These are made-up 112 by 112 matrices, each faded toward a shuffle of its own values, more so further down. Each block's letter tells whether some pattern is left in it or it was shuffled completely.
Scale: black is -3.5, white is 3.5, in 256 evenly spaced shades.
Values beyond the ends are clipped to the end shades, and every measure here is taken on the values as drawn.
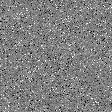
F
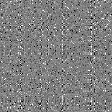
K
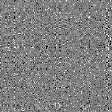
K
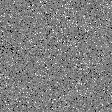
F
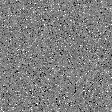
F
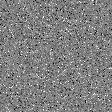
F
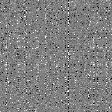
K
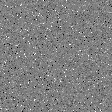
F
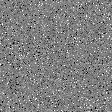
F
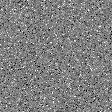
F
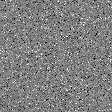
F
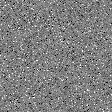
F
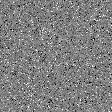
F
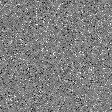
F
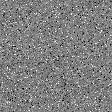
F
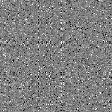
K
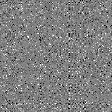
K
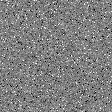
F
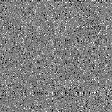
K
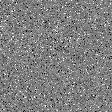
F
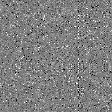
K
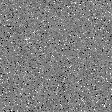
F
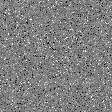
F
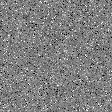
F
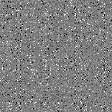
K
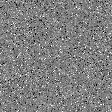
F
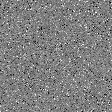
F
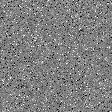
F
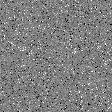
F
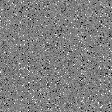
K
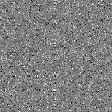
K
